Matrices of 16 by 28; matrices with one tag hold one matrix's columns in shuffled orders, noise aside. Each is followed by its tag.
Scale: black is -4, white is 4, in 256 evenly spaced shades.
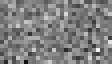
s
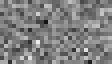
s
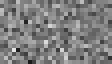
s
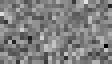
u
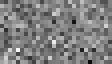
s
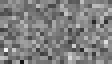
s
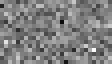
s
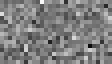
u
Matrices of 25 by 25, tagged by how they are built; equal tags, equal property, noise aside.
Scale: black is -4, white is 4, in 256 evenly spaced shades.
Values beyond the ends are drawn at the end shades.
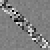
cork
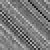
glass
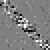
cork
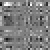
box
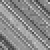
glass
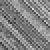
glass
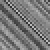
glass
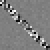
cork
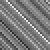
glass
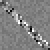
cork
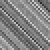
glass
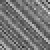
glass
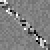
cork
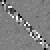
cork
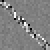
cork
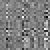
box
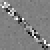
cork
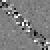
cork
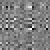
box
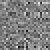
box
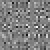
box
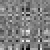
box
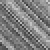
glass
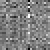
box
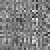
box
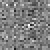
box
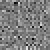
box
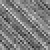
glass
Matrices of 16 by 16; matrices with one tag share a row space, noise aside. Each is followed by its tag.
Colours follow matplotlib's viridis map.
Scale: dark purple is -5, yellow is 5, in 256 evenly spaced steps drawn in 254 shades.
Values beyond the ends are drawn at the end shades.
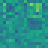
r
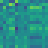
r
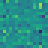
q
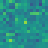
r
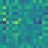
q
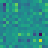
q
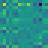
q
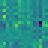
q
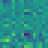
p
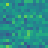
p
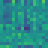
p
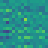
p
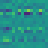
p
